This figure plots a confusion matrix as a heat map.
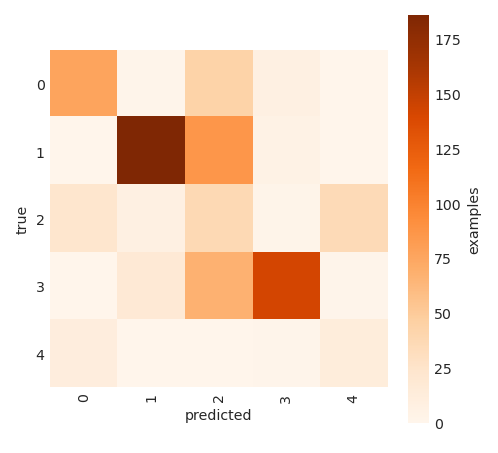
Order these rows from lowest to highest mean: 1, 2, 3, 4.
4, 2, 3, 1
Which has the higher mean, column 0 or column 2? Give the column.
2
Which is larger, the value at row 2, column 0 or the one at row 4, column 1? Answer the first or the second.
the first
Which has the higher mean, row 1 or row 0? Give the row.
1
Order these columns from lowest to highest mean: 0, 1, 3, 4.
4, 0, 3, 1
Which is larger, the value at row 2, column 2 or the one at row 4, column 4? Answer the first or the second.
the first
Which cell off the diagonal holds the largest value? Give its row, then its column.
1, 2
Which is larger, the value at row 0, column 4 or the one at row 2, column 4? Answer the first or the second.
the second
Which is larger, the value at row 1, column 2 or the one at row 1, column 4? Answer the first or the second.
the first
